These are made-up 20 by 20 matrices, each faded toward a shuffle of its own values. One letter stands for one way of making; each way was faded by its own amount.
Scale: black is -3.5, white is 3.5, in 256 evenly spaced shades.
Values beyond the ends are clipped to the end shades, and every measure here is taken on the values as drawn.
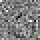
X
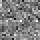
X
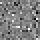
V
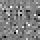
V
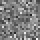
X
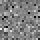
V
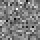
X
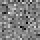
V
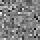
X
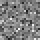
X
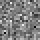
X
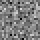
X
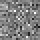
V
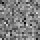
X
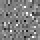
V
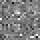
V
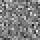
X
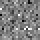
X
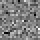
X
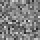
X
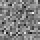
X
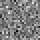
X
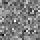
X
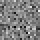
X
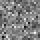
X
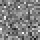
X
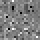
V
